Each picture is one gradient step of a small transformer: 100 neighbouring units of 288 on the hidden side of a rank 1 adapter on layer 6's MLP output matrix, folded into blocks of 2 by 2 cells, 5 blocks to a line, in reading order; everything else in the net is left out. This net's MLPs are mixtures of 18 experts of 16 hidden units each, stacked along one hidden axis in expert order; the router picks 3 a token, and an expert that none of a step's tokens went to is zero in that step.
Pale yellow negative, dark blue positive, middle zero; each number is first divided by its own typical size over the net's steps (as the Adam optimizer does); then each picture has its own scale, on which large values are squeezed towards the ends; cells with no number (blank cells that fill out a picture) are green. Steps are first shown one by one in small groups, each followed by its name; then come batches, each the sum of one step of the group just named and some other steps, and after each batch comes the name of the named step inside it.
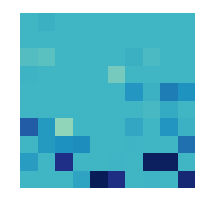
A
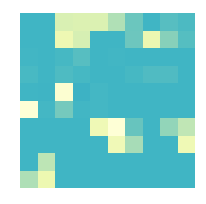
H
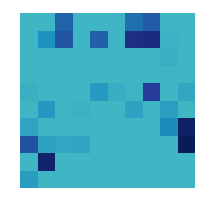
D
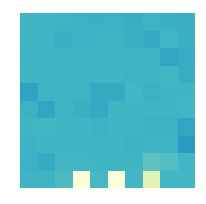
D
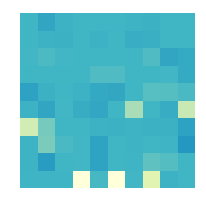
D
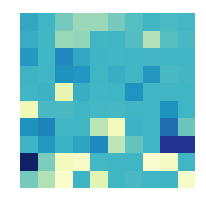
H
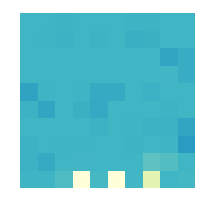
D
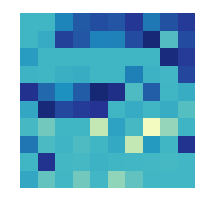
D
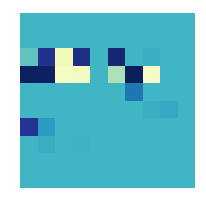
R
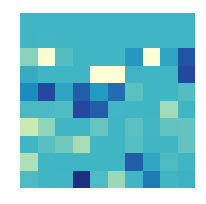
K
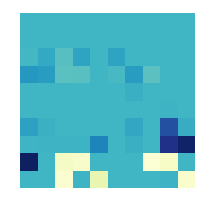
R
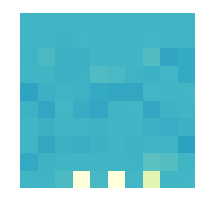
K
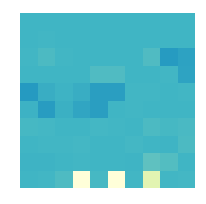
K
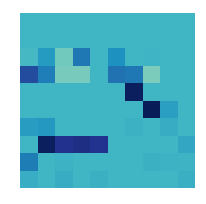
R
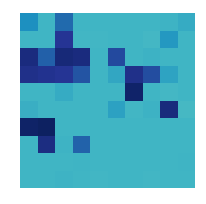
R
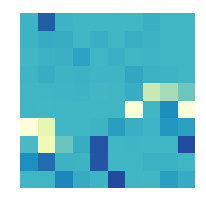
R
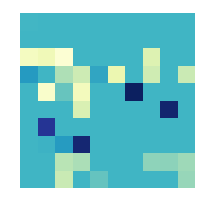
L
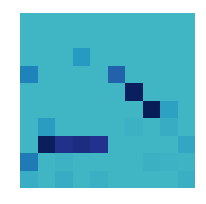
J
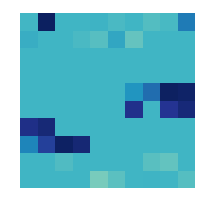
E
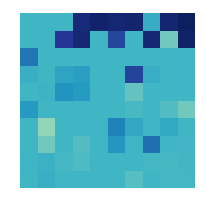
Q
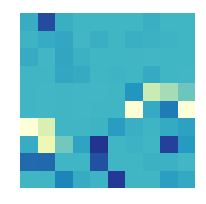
L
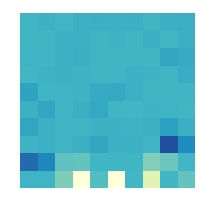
Q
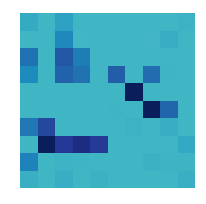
J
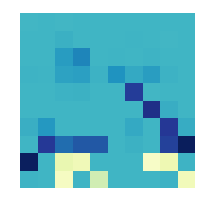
J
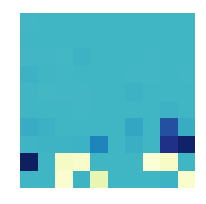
L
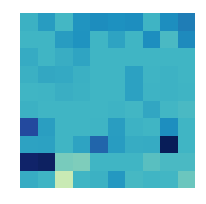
Q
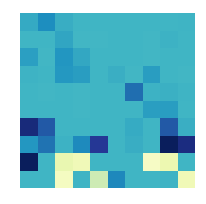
L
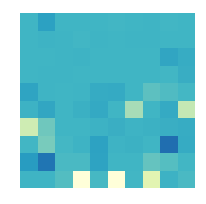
E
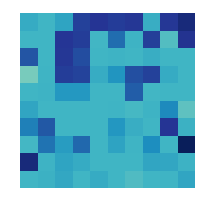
Q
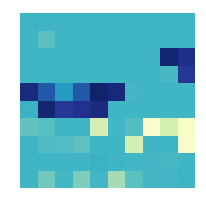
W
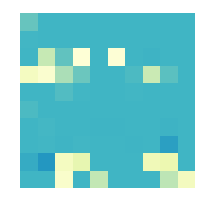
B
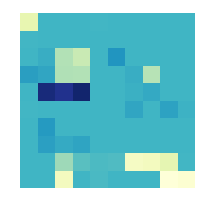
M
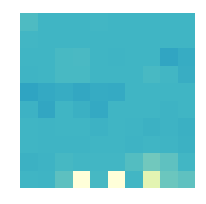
M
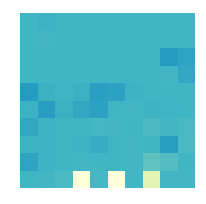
W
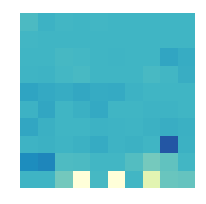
M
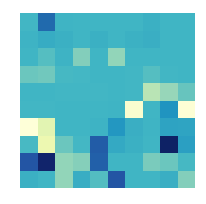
B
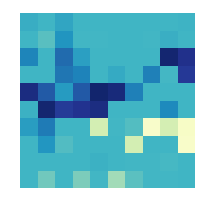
W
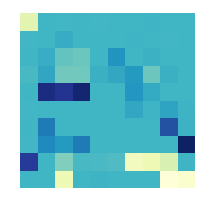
M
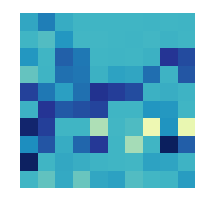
W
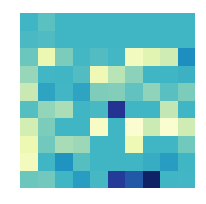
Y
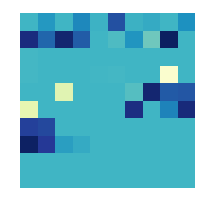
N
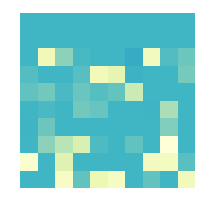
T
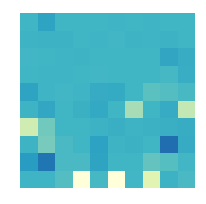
N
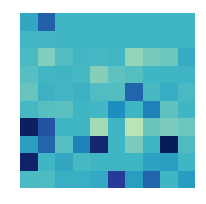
Y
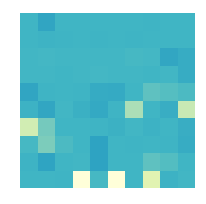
Y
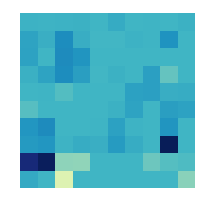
N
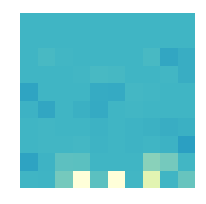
T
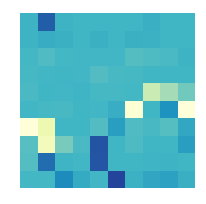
Y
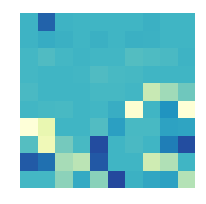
Y
